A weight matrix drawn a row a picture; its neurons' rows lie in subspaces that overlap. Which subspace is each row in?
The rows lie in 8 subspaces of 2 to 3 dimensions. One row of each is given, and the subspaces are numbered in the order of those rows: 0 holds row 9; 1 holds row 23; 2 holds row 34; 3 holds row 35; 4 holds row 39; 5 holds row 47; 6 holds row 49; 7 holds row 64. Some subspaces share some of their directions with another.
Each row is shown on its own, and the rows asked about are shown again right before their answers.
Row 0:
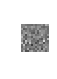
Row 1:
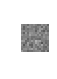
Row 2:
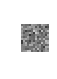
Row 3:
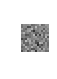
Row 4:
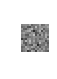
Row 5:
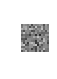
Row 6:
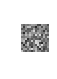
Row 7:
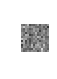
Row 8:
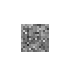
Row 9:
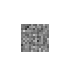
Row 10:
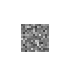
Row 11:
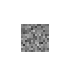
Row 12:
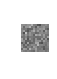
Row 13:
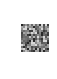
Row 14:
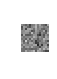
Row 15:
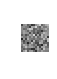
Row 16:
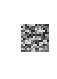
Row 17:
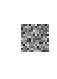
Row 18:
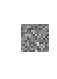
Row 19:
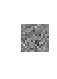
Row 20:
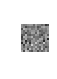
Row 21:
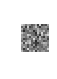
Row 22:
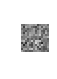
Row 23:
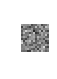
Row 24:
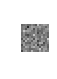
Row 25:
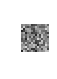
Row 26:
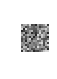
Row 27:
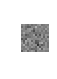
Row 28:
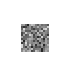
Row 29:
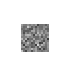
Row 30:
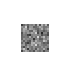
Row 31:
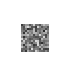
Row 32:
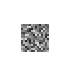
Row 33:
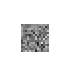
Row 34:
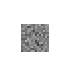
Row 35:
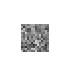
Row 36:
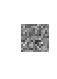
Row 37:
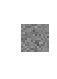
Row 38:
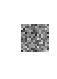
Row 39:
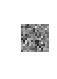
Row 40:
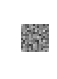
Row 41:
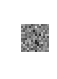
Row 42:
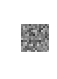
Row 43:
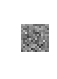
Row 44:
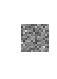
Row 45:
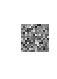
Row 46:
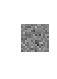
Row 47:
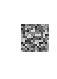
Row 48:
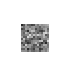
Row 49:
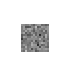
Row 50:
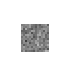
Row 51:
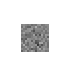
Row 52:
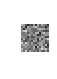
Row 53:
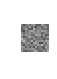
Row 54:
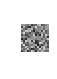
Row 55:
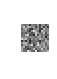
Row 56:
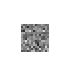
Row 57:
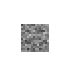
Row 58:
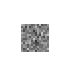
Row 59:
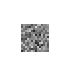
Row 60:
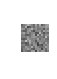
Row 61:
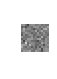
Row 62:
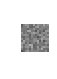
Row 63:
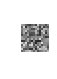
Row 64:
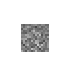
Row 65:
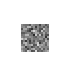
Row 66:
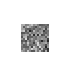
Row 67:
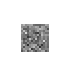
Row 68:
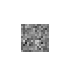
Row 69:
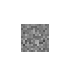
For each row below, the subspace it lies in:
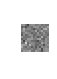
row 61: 4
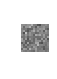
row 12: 7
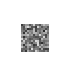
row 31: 6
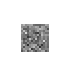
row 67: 7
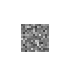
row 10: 6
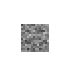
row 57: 5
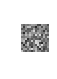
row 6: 2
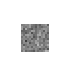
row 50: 3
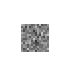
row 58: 0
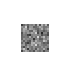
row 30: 0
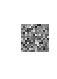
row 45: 7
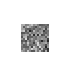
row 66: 5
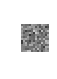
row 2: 1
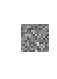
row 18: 1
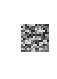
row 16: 5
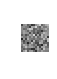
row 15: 5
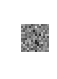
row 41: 0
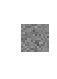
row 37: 3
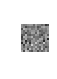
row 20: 6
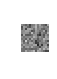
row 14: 3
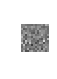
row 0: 6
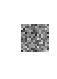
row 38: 3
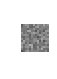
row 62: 6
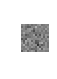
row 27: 4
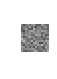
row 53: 5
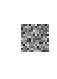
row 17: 3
